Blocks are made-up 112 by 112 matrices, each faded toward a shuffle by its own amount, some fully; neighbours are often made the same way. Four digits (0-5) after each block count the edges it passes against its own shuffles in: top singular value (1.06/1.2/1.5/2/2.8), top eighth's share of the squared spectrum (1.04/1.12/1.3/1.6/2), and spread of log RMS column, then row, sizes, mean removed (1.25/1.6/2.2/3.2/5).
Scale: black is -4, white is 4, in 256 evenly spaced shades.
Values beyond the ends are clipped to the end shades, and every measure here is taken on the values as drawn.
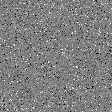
0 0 0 0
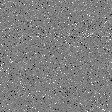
2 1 0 0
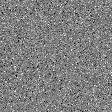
0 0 0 0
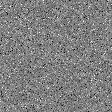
0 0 0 0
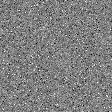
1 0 0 0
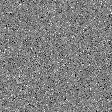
0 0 0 0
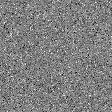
0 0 0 0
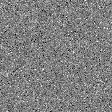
2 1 0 0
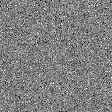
2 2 0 0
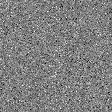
2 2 0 0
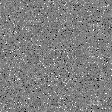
3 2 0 0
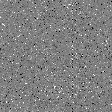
3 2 0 0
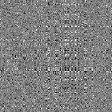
5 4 3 3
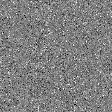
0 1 2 0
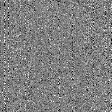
2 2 3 0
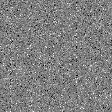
1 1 2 0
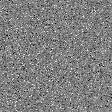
0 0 0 0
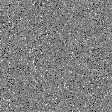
2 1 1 0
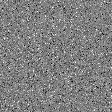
0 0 1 0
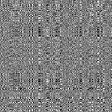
5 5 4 4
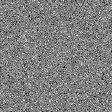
3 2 0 1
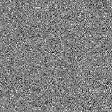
4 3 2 2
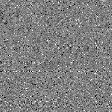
4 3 1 2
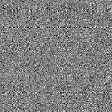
4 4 2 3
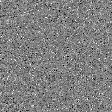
3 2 0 1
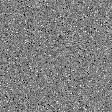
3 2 0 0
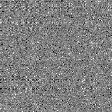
4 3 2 2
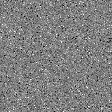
3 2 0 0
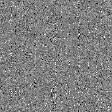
1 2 3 0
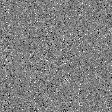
0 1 2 0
